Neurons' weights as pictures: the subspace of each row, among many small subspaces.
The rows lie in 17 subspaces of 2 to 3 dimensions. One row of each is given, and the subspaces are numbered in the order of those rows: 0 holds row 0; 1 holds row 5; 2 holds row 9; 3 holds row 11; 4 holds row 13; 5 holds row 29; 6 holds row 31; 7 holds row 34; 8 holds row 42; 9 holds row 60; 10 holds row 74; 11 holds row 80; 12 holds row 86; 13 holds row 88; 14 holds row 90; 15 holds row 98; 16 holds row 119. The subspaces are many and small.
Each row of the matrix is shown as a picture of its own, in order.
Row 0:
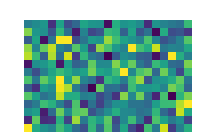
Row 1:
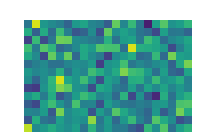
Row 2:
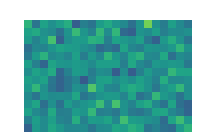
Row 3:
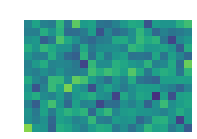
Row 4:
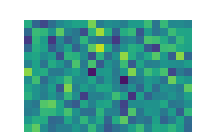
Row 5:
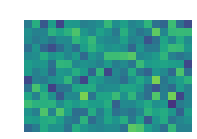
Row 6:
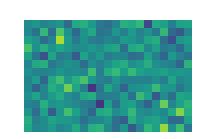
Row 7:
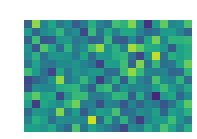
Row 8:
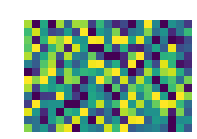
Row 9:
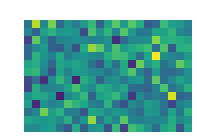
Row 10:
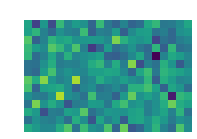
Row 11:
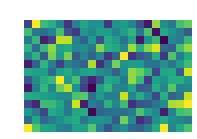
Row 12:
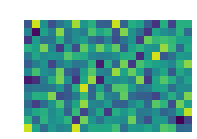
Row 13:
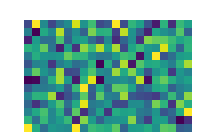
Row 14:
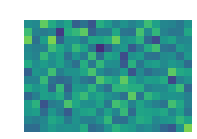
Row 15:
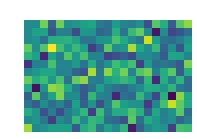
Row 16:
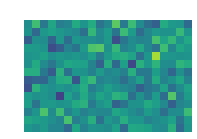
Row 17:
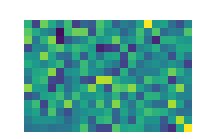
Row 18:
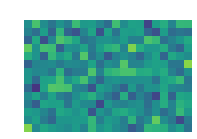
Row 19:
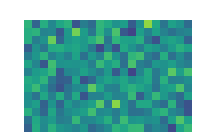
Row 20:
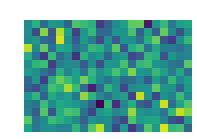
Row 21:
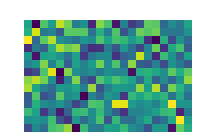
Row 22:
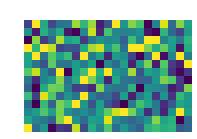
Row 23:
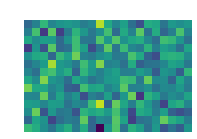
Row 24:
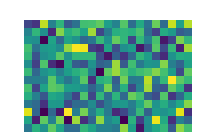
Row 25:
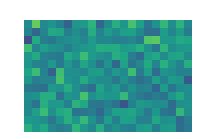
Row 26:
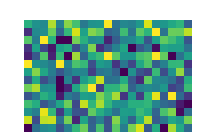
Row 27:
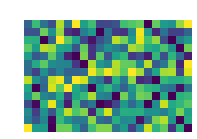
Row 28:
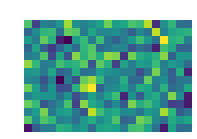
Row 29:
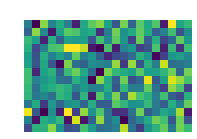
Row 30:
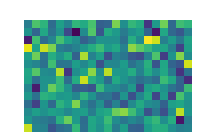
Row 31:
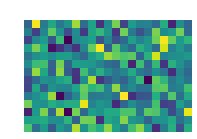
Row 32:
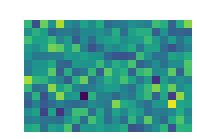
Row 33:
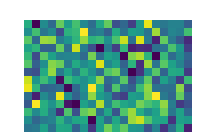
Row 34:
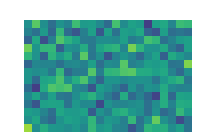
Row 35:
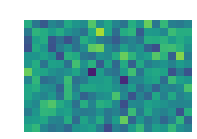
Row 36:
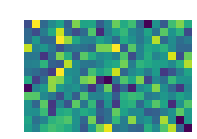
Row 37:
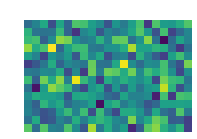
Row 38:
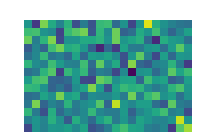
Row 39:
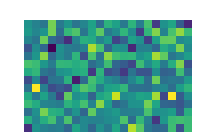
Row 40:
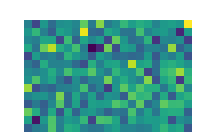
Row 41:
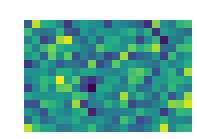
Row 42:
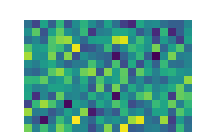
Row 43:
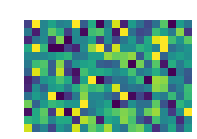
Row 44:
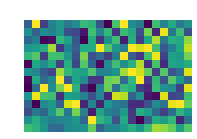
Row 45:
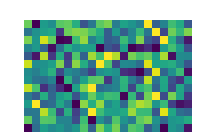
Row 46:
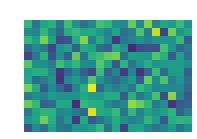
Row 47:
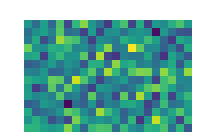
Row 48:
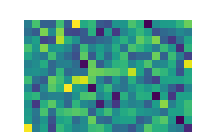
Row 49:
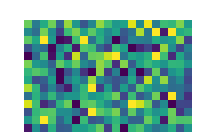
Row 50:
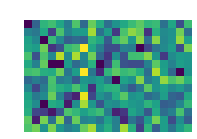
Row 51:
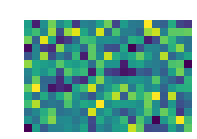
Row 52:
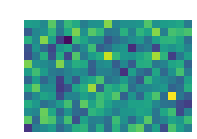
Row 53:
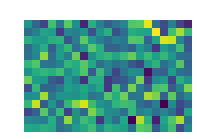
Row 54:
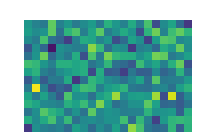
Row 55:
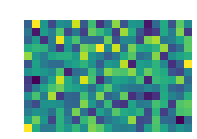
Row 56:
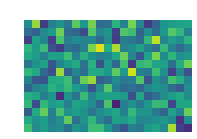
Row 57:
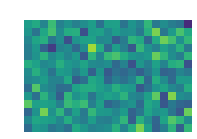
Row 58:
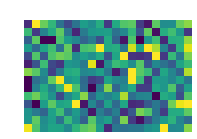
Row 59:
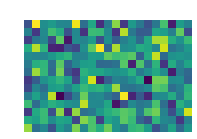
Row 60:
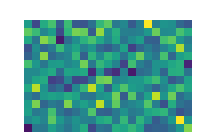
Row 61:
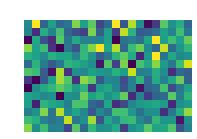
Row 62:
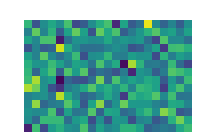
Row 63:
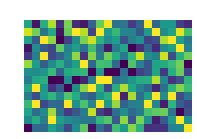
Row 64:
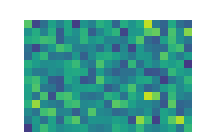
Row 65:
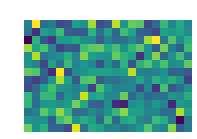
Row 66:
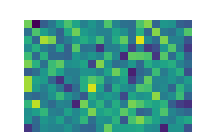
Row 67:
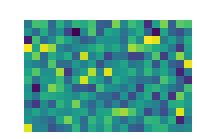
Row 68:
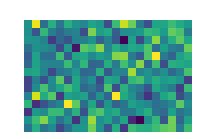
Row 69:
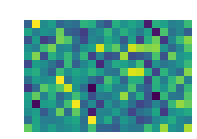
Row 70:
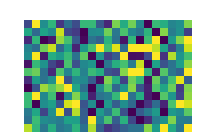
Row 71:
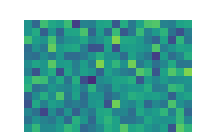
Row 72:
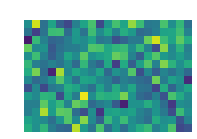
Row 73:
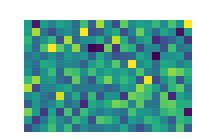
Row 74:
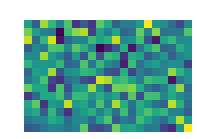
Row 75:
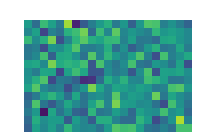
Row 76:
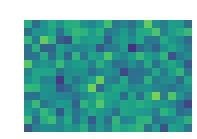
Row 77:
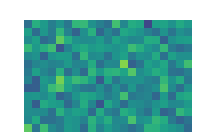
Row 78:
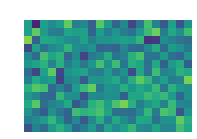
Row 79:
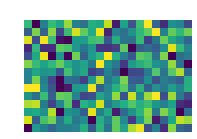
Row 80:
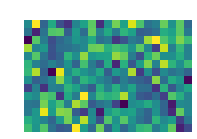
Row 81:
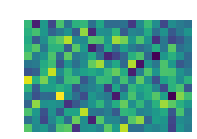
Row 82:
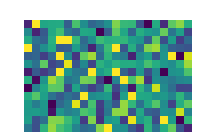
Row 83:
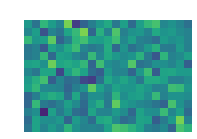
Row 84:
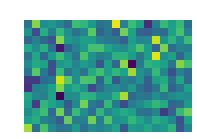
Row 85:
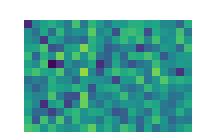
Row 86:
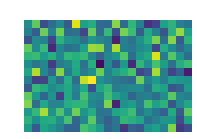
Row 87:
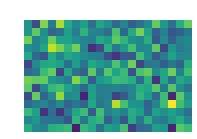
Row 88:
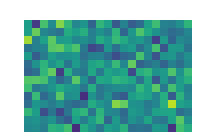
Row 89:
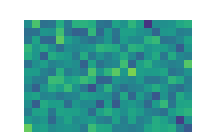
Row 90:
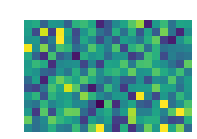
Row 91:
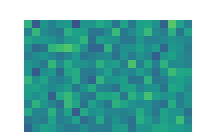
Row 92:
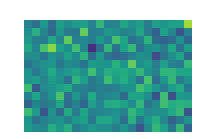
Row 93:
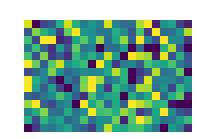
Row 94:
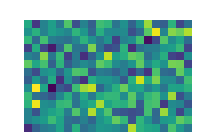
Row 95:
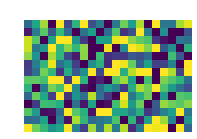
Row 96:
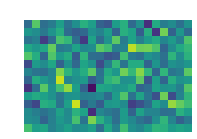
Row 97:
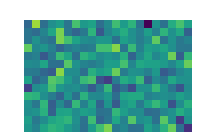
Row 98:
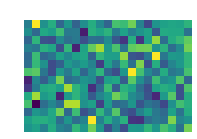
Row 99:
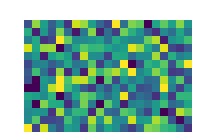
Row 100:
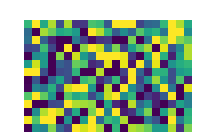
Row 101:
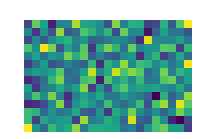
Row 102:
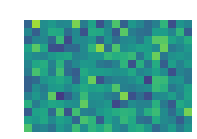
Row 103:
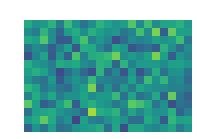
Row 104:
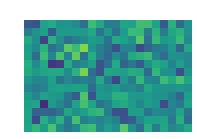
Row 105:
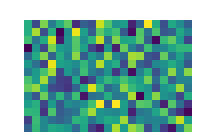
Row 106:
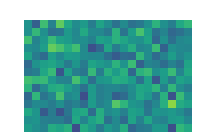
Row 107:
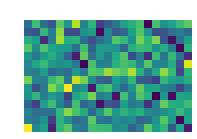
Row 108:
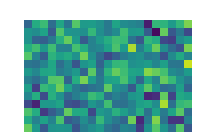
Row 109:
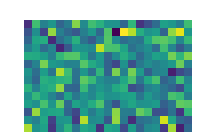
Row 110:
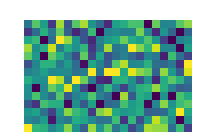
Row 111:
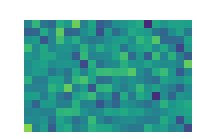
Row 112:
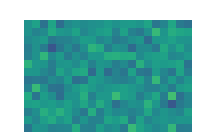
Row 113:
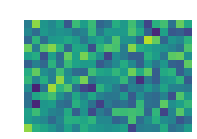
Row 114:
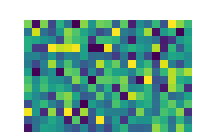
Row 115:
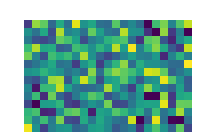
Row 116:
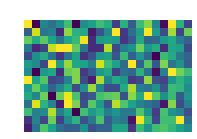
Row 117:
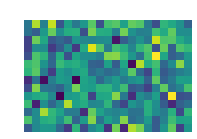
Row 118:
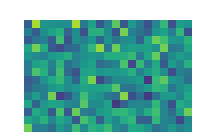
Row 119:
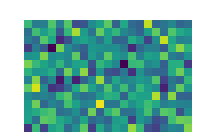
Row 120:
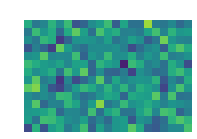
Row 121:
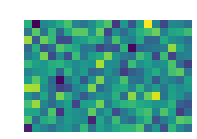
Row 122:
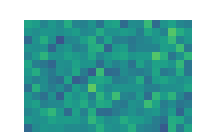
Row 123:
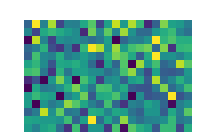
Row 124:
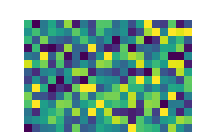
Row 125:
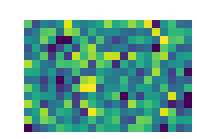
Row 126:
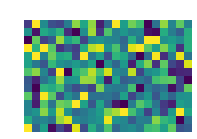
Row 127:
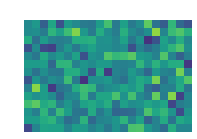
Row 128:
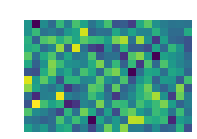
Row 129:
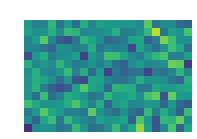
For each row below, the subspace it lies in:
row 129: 4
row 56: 9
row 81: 0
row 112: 13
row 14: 10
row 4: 10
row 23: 14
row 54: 7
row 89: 9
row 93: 3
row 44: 8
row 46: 8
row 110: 9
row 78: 11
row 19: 14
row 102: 6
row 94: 11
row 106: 13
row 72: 11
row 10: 2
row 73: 4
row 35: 10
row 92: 4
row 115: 6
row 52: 0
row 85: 5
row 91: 5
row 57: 4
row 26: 0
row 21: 13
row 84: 16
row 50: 5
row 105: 14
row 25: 11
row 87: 13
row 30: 1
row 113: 11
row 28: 3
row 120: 16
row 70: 15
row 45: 15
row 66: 3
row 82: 10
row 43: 6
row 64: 6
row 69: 15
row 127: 1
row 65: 13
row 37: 16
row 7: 0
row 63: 9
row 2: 14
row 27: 12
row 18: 7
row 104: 5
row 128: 15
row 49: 8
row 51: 7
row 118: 6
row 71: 12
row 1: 2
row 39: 7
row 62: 16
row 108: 6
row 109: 14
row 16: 7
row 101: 4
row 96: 8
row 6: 14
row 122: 14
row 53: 5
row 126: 1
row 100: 15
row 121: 2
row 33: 15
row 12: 4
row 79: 2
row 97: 10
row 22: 1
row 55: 4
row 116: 5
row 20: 14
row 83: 12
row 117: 2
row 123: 2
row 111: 12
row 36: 10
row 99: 16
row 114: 5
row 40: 4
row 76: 0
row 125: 3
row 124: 11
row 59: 6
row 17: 10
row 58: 3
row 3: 12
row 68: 8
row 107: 12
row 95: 9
